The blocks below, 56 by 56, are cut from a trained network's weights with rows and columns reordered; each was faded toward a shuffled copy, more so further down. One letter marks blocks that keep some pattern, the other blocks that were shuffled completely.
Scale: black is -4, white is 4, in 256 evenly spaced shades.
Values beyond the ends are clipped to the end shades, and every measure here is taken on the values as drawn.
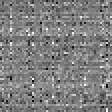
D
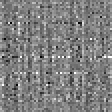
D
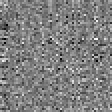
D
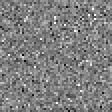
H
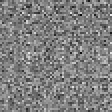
D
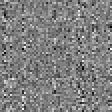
D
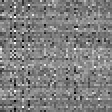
D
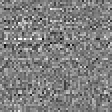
D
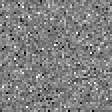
H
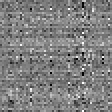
D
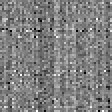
D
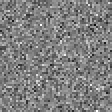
H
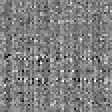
D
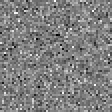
H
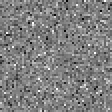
H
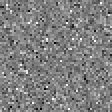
H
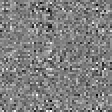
D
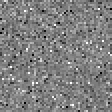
H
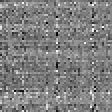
D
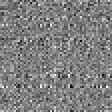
D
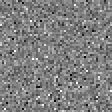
H
